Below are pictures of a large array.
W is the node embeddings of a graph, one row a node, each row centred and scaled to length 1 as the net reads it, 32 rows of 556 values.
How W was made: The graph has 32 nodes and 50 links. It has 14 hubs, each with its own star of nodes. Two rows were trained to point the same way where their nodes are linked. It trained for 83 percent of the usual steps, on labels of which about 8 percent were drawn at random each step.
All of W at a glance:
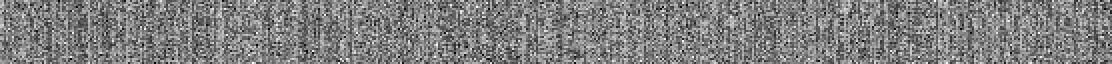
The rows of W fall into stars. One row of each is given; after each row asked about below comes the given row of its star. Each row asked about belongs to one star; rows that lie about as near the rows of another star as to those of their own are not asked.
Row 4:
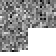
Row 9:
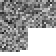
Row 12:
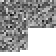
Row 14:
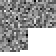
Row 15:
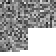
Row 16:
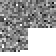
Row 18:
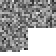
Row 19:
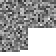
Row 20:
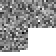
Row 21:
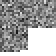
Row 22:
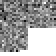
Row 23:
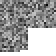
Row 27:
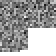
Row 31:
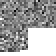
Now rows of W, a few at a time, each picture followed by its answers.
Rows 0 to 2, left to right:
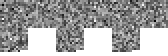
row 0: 23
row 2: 31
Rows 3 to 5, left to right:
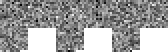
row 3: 22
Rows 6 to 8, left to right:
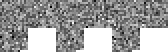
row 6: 21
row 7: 27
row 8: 19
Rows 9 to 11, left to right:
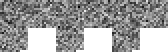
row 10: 18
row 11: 12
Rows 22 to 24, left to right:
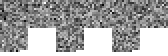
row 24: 9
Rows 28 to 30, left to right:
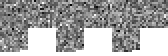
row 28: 15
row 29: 12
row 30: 14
